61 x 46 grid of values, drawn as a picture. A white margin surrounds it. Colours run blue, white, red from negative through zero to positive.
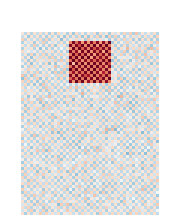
In the top middle lies a patch that is higher than the rest. The top middle is the ninth with the highest average. Overall the values sit about 50% of the way up the scale.
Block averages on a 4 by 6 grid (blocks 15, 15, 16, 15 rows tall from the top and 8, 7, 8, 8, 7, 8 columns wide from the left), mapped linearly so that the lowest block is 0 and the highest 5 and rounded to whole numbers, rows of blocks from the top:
005500 | 001100 | 000000 | 000000
